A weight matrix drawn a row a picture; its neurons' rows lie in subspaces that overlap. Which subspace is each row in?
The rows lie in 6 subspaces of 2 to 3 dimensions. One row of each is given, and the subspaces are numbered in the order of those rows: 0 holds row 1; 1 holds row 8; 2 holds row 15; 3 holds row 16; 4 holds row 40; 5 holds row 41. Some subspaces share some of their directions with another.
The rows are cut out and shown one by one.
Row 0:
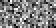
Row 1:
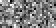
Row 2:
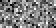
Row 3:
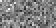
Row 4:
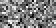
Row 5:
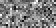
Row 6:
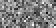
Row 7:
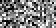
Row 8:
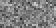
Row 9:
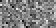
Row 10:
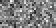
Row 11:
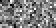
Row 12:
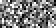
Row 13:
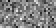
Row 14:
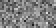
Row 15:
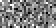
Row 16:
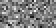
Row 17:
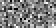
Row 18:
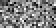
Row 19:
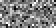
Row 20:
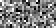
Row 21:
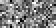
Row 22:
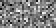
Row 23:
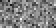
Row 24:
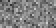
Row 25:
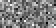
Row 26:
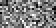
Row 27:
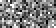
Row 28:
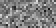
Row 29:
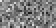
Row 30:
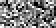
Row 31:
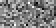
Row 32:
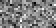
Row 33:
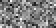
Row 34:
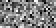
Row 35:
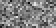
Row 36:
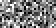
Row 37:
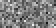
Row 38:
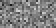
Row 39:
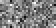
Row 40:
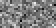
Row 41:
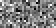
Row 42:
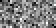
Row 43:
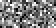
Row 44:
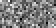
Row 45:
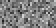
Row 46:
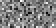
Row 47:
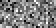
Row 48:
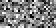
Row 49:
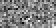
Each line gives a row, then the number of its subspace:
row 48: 3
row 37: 0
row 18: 1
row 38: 5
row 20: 5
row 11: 0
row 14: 0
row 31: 1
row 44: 5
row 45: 5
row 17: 2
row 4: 3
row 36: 2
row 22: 5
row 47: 4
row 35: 1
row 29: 2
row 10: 0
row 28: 3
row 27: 1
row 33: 1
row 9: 1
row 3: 2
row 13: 3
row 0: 2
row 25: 0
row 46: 2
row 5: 3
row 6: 0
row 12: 5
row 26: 1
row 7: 2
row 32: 4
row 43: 4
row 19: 3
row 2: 4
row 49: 2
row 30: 1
